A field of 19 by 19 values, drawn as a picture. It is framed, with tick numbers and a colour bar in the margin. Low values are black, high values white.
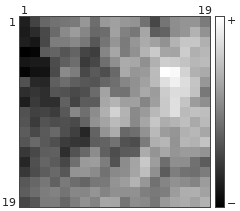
Slope: up to the right. Stripes: none. Grain: blotchy. Average level on the scale: 50%.
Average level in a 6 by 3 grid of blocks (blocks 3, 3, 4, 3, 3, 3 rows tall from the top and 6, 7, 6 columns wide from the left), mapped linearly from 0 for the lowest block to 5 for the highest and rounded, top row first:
1 3 3 / 0 2 5 / 0 3 5 / 1 2 4 / 1 3 3 / 2 3 3
